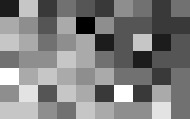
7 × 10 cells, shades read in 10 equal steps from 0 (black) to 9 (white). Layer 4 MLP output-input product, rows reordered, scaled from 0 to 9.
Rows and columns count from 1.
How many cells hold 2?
8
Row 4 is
4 5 5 7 6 4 3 1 3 3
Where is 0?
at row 2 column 5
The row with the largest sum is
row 7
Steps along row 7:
same down down up down down same up down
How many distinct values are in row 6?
8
